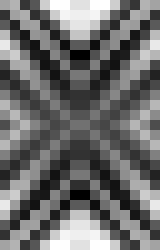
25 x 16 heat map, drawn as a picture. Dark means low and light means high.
Overall the values sit about 40% of the way up the scale. No overall slope runs across the table. Its left and right halves mirror each other, and so do its top and bottom. The centre is the calmest part.
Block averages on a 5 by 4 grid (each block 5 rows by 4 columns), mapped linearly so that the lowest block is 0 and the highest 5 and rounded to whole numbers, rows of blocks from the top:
3553
2002
3113
2002
3553
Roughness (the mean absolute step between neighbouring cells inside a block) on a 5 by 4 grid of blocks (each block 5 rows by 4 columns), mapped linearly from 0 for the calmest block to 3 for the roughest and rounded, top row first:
3223 / 1111 / 1001 / 1111 / 3223
